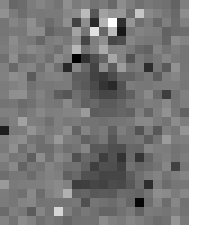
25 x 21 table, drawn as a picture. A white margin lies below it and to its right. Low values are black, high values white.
Values change most from cell to cell in the top middle. The distribution is heavy-tailed on both sides. The halves do not mirror each other. Two dips sink into the field. In the top middle lies a patch that is rougher than the rest.
